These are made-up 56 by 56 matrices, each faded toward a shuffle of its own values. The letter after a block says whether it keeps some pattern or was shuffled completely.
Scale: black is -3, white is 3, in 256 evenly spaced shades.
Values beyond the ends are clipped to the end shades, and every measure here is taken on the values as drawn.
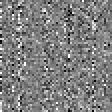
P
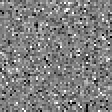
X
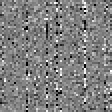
P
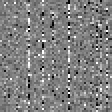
P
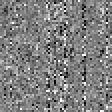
P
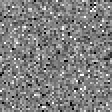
X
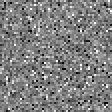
X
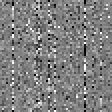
P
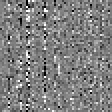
P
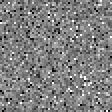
X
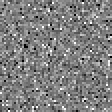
X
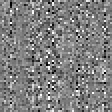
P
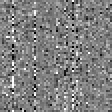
P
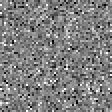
X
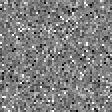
X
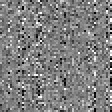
P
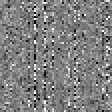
P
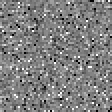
X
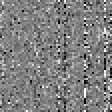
P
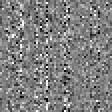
P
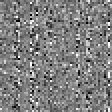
P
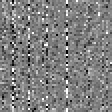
P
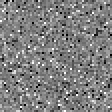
X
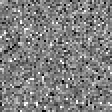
X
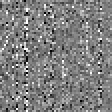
P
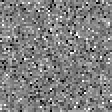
X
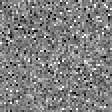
X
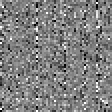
P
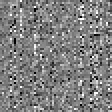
P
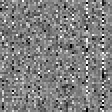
P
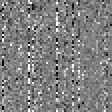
P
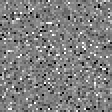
X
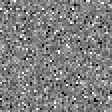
X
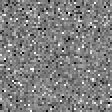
X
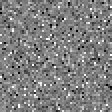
X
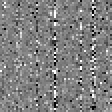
P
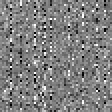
P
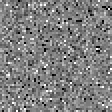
X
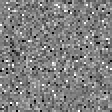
X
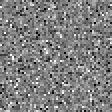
X
